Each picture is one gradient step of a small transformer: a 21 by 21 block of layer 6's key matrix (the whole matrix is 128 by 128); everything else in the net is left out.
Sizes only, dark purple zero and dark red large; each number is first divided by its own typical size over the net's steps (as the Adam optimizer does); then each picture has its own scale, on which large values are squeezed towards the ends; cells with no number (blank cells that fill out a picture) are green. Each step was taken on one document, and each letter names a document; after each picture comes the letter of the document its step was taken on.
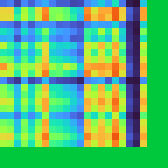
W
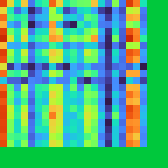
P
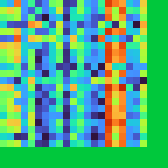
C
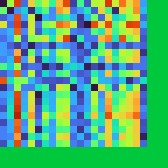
P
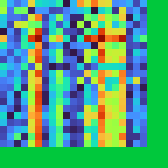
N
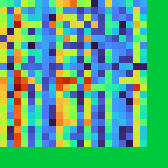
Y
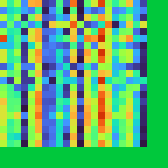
Y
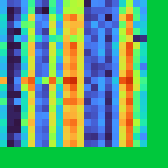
C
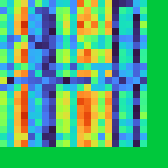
N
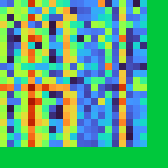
Y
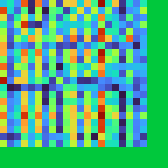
N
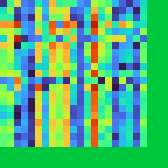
C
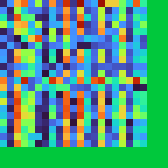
P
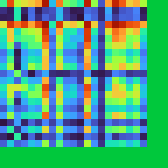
W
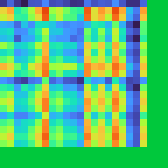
W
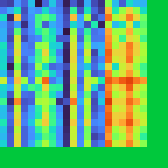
C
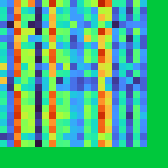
N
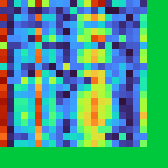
Y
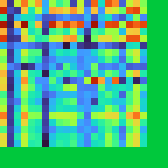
N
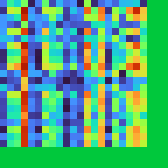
W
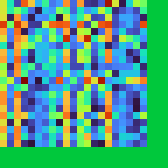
P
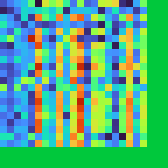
Y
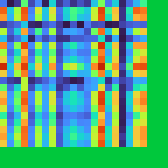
W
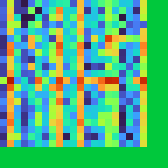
C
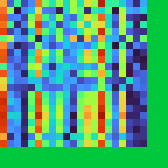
P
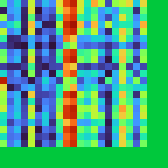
N
